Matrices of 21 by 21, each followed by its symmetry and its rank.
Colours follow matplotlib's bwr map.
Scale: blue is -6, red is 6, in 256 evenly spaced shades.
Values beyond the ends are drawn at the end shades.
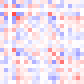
symmetric, rank three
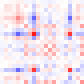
symmetric, rank three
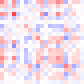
symmetric, rank three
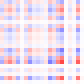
symmetric, rank one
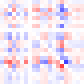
antisymmetric, rank two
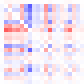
antisymmetric, rank two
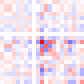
symmetric, rank three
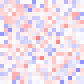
symmetric, full rank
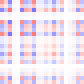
symmetric, rank one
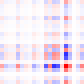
symmetric, rank one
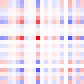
symmetric, rank one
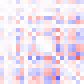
antisymmetric, rank two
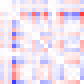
antisymmetric, rank two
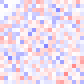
symmetric, full rank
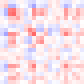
symmetric, rank three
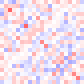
symmetric, full rank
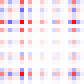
symmetric, rank one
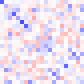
symmetric, full rank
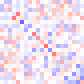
symmetric, full rank
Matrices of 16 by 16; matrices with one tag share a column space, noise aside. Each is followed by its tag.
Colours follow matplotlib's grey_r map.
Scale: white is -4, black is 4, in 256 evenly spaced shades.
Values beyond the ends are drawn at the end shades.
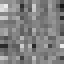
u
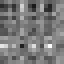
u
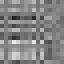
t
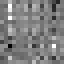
u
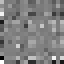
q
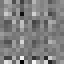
q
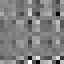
q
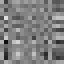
t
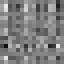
u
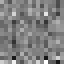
q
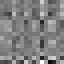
q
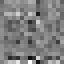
q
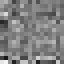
q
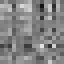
u
